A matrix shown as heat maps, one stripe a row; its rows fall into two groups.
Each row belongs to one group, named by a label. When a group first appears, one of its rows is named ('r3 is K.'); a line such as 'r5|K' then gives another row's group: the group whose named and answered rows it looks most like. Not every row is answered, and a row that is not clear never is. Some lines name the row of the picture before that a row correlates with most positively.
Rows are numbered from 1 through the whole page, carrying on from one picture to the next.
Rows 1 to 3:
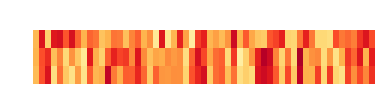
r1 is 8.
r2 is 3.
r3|3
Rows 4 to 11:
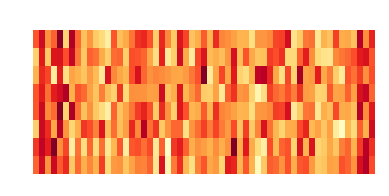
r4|8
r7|8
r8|8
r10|8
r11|8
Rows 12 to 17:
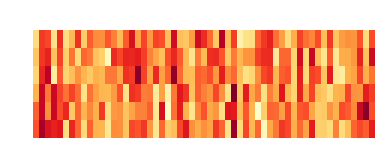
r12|3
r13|3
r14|3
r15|8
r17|8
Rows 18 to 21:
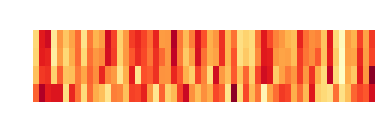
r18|3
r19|3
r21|8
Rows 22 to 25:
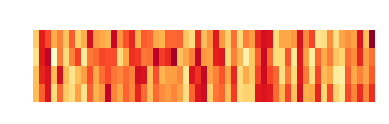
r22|3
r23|3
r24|3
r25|3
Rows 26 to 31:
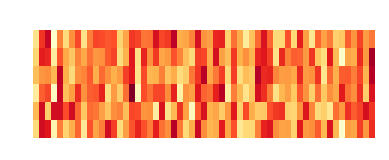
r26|3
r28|3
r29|3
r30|8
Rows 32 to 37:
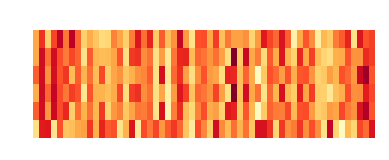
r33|8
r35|8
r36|8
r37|3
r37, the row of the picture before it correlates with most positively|27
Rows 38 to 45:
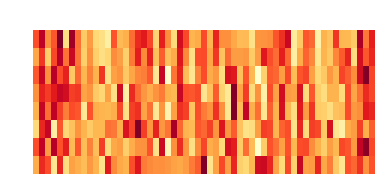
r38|8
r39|8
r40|8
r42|8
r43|3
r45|3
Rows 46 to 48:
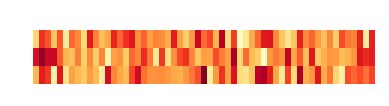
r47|8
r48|3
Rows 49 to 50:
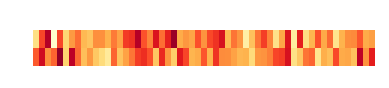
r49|3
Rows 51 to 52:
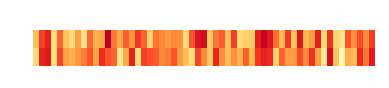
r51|3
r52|3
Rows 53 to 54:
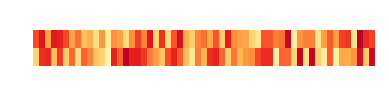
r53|8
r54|3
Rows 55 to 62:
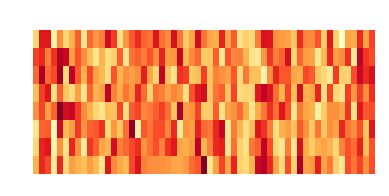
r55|3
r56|8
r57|8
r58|3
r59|8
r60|3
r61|3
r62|3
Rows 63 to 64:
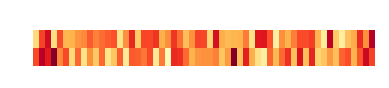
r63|3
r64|8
